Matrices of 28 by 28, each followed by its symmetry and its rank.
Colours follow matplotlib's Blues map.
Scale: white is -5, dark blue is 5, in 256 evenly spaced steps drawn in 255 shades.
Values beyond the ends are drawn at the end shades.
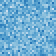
symmetric, full rank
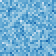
symmetric, full rank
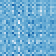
neither, rank three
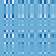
neither, rank one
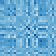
symmetric, rank three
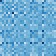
symmetric, rank three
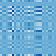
neither, rank one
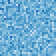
symmetric, full rank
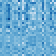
neither, rank three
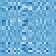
neither, rank three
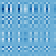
neither, rank one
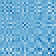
symmetric, rank three
